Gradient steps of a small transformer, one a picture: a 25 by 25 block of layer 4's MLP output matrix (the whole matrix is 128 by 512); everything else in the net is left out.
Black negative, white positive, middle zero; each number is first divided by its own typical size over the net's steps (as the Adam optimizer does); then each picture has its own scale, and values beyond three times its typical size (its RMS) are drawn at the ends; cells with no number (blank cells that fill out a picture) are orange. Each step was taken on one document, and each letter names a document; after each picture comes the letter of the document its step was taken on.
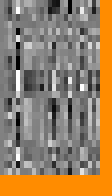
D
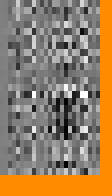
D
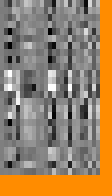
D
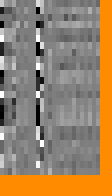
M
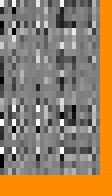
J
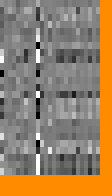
M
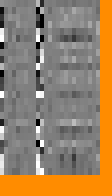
M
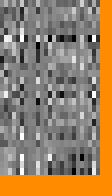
J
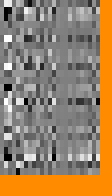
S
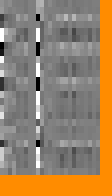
M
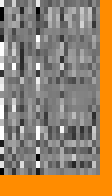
J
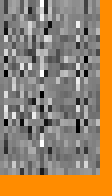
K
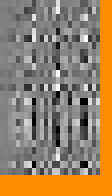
D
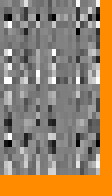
S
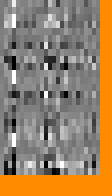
K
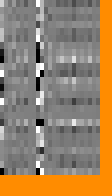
M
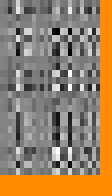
D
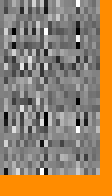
K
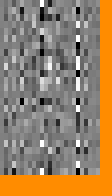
K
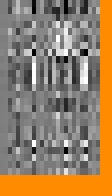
D
